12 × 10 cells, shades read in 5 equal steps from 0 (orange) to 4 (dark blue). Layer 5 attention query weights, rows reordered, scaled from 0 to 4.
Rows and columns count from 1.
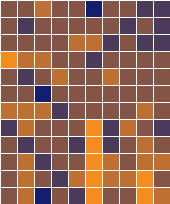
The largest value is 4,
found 3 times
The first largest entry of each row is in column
6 2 7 6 2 3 4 1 2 3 4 3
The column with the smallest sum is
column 6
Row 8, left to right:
3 1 2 2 2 0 3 1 2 3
